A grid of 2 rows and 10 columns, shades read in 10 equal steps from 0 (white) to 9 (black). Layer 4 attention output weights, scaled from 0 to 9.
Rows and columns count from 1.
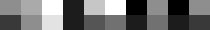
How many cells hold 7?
2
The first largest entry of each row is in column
7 4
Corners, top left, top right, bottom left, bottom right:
4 4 7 7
